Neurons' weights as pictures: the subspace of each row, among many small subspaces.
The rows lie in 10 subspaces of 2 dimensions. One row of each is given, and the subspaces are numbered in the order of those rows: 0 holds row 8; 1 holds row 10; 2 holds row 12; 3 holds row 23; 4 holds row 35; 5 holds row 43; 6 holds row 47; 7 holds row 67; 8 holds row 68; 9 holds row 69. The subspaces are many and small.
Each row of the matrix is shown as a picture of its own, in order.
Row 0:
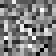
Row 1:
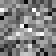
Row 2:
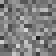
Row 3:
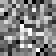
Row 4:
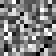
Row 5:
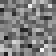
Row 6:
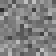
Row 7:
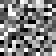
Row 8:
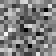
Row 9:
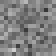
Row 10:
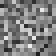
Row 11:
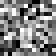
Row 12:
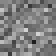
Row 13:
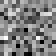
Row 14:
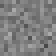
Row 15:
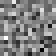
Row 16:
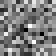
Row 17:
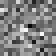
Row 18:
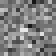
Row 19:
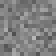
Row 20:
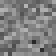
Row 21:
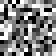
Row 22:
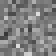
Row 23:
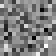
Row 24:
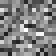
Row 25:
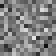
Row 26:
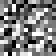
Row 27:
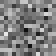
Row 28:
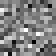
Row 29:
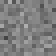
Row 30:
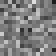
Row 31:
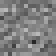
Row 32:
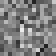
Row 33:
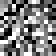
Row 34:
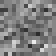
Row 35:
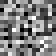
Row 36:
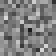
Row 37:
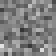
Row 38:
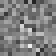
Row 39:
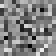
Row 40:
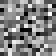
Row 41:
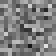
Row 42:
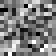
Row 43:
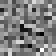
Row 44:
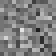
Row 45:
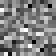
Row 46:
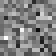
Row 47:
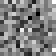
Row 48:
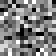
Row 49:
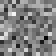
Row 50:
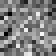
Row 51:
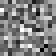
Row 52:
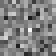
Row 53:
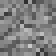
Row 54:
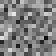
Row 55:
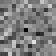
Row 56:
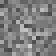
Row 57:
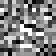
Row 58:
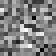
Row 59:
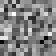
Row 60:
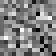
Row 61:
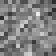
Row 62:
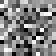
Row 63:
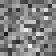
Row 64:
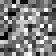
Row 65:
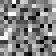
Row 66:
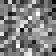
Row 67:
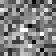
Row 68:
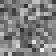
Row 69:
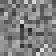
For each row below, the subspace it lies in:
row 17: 7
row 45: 2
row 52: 5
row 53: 9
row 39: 1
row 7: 4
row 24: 5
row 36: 9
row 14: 3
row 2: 3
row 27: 0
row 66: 6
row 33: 2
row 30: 6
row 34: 8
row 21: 4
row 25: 3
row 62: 1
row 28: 2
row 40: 4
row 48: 6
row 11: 8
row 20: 8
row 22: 5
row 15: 1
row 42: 8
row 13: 1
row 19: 3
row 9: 0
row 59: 4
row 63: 0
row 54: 4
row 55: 2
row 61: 6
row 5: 2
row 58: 5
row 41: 0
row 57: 5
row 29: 3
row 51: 5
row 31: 8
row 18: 7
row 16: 7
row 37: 2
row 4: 3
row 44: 7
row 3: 9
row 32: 9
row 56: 1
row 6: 6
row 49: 4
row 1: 6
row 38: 9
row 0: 1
